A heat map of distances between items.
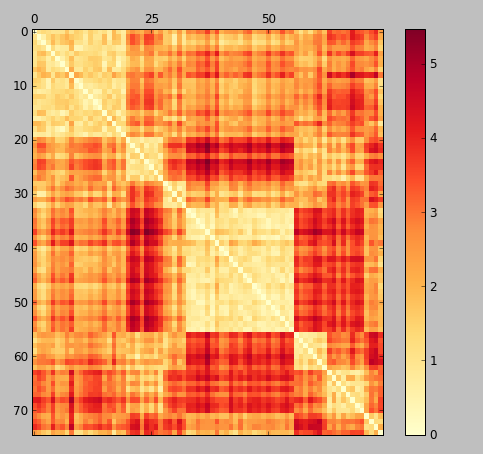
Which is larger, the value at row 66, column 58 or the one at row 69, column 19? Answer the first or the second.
the second
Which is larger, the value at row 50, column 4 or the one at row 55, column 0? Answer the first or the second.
the first
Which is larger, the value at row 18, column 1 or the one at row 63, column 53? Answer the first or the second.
the second
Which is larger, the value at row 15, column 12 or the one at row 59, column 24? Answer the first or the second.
the second
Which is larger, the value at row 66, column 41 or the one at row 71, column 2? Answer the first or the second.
the first
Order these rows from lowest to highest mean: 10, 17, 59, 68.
10, 17, 59, 68
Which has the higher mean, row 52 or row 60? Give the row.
60
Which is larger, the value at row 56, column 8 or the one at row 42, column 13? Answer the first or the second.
the first
